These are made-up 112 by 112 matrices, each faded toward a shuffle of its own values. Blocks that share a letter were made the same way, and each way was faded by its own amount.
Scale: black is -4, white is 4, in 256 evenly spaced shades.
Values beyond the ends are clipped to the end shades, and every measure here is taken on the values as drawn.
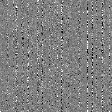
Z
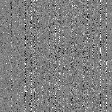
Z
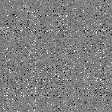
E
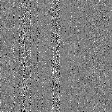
Z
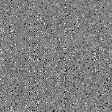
E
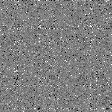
E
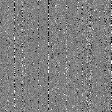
Z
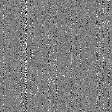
Z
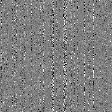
Z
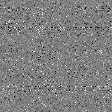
E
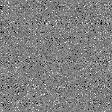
E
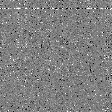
E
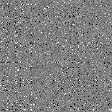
E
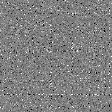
E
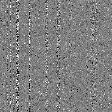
Z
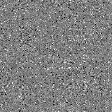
E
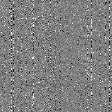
Z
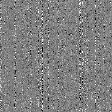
Z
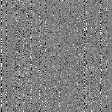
Z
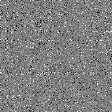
E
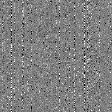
Z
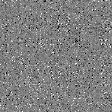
E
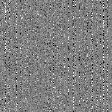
Z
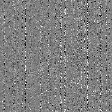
Z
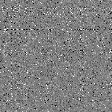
E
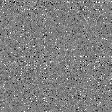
E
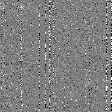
Z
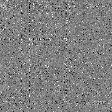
E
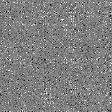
E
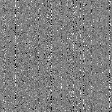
Z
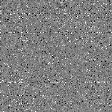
E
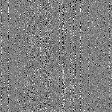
Z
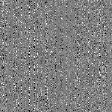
Z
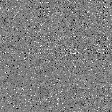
E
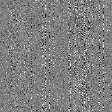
Z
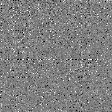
E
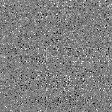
E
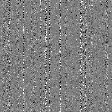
Z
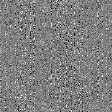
Z
